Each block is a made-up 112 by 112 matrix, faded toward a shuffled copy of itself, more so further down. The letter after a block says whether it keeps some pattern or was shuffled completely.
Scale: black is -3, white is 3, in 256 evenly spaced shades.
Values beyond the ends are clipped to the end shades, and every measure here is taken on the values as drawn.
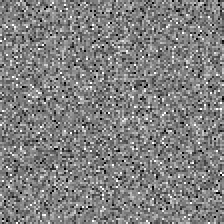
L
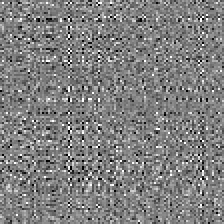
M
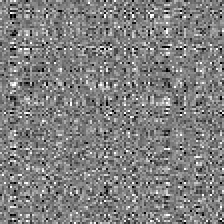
M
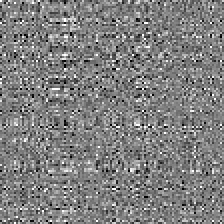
M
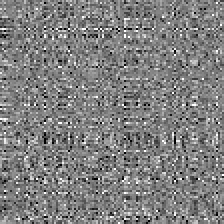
M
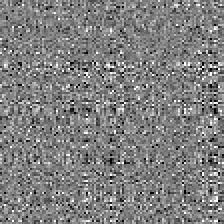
M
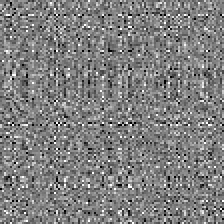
M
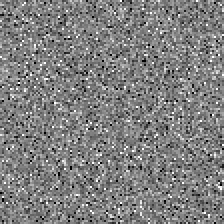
L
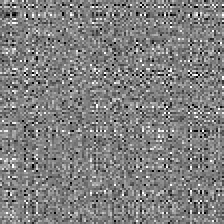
M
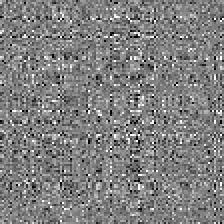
M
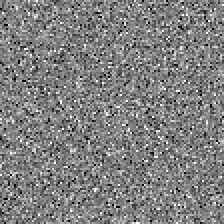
L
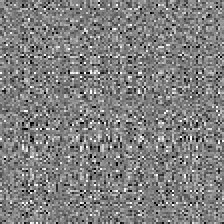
M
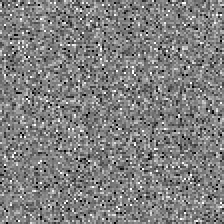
L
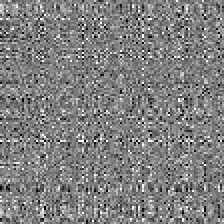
M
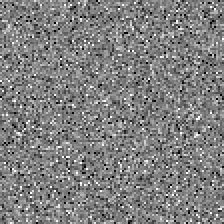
L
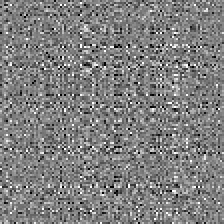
M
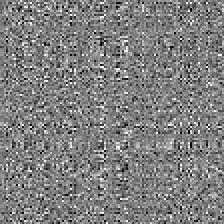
M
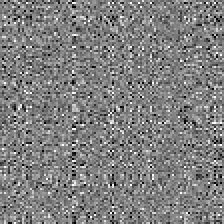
M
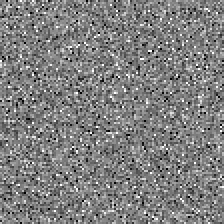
L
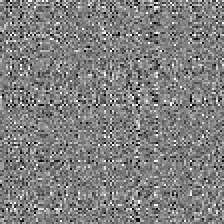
M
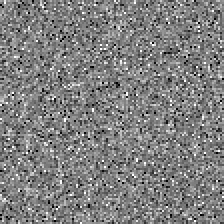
L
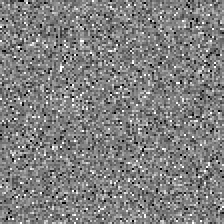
L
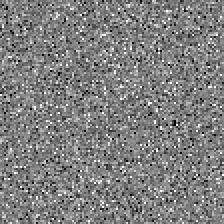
L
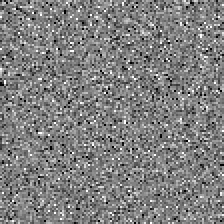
L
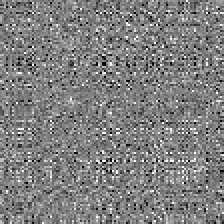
M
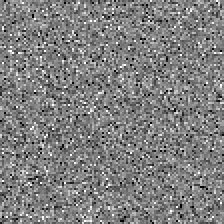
L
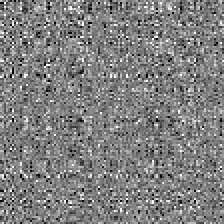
M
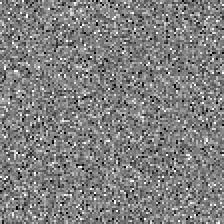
L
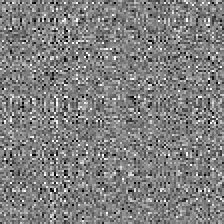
M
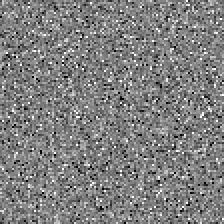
L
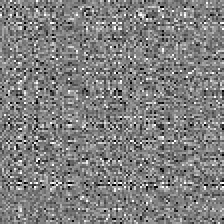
M
